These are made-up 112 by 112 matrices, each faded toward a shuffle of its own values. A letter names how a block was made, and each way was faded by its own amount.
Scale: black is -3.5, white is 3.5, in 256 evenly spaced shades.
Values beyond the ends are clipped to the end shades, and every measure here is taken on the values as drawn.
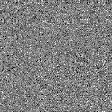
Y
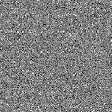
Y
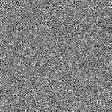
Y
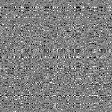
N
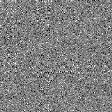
Y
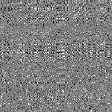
N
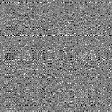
N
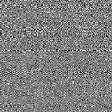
N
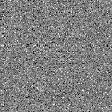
Y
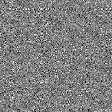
Y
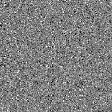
Y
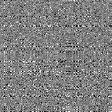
N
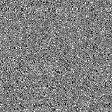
Y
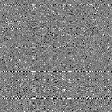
N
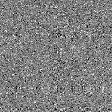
Y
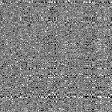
N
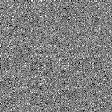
Y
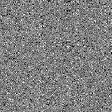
Y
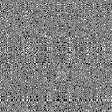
N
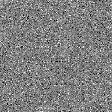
Y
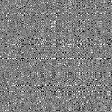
N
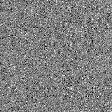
Y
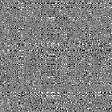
N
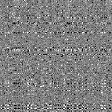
N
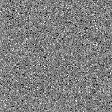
Y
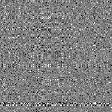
N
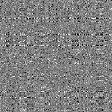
N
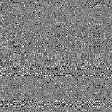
N
